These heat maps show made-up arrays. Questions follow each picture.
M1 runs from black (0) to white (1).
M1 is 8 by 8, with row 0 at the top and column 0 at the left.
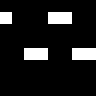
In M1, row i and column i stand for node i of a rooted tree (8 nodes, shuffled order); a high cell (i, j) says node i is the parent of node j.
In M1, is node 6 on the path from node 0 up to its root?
no
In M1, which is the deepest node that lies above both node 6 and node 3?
4
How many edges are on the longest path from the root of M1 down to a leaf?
2
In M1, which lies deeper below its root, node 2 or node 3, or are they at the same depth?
the same depth
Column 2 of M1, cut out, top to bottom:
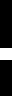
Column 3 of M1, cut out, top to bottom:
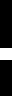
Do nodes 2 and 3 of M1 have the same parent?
yes
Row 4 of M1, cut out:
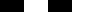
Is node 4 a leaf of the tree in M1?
no
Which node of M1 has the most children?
4
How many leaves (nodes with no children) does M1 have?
6
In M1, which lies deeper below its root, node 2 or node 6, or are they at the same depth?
the same depth
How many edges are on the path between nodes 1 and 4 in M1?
1
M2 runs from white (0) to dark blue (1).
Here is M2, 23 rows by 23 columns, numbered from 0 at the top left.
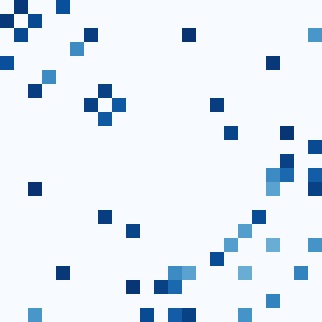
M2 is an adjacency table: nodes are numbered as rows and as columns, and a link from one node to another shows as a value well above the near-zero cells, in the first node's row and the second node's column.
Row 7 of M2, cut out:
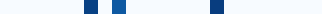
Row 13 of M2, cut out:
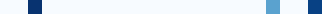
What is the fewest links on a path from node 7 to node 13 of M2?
3
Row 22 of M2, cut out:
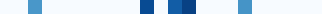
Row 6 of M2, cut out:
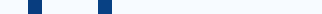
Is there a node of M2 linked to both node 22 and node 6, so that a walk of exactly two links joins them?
yes
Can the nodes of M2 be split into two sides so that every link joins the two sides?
no
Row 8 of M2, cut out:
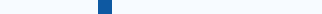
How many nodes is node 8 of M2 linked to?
1
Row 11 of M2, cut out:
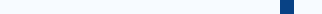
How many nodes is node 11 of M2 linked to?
1
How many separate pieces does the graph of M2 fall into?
3
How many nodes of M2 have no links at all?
1
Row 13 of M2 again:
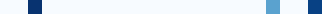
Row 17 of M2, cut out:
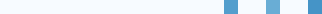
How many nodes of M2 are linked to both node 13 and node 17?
2
